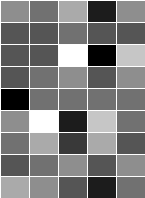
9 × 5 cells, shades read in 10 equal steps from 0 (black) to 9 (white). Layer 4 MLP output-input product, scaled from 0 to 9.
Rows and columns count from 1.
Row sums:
21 16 22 20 16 26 21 20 19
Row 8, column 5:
5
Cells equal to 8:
0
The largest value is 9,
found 2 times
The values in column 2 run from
3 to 9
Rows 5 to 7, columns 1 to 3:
0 4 4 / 5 9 1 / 4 6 2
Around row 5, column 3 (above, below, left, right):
5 1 4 4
